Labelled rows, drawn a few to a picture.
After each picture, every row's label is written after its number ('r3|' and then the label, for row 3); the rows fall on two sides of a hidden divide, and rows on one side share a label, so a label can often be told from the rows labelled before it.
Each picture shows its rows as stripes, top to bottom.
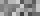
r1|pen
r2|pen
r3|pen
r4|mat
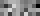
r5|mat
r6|mat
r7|pen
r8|mat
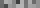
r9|pen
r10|pen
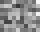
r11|pen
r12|pen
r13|mat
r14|pen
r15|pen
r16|mat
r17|pen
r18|pen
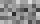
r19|pen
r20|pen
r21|mat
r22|pen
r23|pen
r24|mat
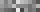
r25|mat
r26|pen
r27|mat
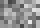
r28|pen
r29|mat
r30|pen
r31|pen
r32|mat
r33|pen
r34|pen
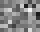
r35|mat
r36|pen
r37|pen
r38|mat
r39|mat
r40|pen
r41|mat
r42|pen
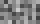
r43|pen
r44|mat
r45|mat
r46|mat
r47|mat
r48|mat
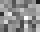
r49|mat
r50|pen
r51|pen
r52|pen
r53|pen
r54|mat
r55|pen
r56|pen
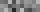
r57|pen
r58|mat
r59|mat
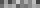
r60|mat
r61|pen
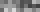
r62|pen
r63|mat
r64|pen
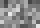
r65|mat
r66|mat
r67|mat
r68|pen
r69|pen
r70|mat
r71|pen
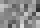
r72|mat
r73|mat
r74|mat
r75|pen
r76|mat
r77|pen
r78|pen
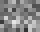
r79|pen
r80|mat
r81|mat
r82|pen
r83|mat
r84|pen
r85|pen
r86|pen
